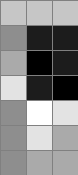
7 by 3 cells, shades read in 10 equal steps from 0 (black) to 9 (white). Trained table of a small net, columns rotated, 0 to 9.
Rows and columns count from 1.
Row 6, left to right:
5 8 6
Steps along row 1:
same same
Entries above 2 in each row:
3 1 1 1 3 3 3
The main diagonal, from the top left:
7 1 1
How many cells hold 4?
0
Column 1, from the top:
7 5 6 8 5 5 5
